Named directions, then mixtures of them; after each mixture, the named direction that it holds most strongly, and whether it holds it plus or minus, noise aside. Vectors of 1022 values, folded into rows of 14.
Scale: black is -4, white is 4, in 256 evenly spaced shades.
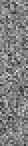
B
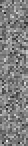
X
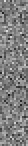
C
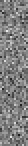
C, plus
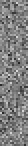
B, plus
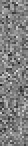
B, plus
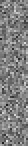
X, plus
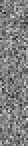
X, plus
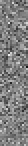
B, minus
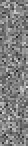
B, minus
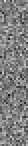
C, plus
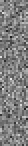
C, minus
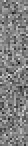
B, plus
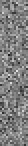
B, plus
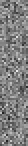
B, plus
